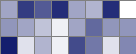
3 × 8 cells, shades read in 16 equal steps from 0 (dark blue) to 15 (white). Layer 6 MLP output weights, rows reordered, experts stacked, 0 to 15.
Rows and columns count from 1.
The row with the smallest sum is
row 1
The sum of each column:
17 24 25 29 21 21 22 30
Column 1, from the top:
9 8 0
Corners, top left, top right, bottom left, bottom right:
9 15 0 7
